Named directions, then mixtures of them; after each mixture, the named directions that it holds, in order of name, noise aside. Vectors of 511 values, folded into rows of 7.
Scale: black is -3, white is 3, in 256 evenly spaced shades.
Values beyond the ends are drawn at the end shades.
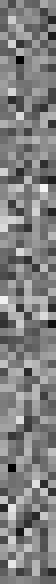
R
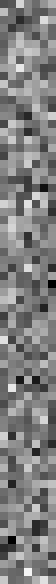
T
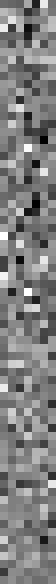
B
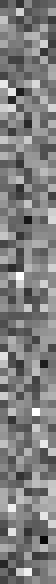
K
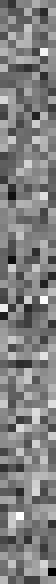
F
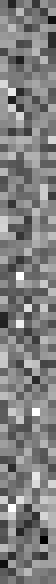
K, R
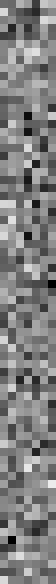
B, T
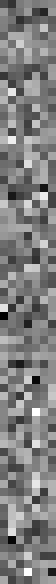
F, K, T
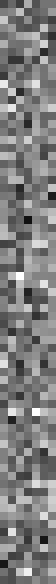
K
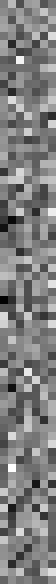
R, T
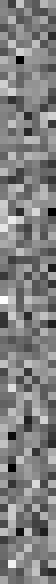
R, T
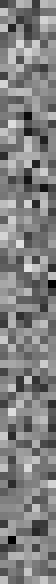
B, T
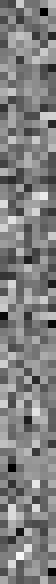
F, R, T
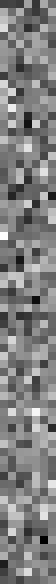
B, F, K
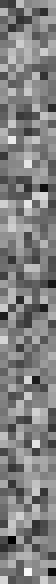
F, T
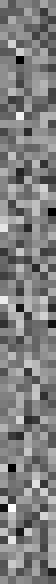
R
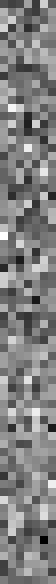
B, F, K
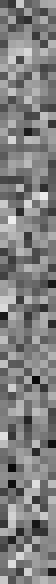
F, R, T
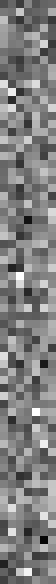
K
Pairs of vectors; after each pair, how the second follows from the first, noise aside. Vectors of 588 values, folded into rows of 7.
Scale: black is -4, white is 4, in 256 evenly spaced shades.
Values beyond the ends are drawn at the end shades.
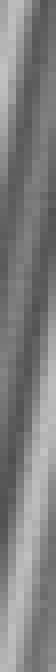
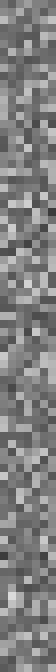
shuffled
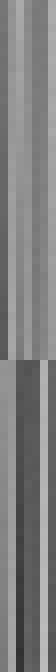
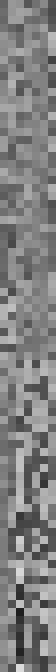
sign-scrambled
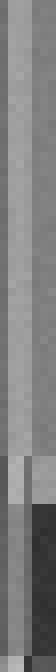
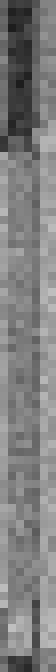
wrapped around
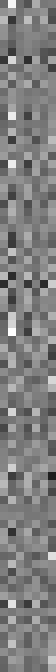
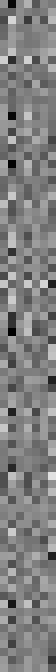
negated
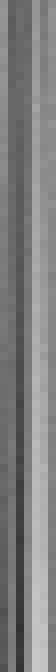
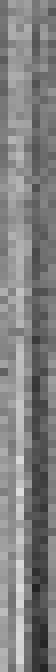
negated
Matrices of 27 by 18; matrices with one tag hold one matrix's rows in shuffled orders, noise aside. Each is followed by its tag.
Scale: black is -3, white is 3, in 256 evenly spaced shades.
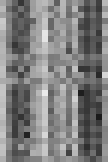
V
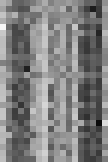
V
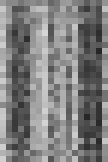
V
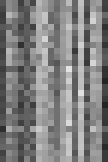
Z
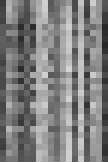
Z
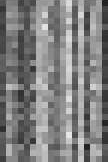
Z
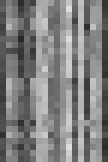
Z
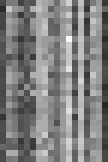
Z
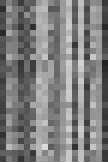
Z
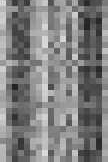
V
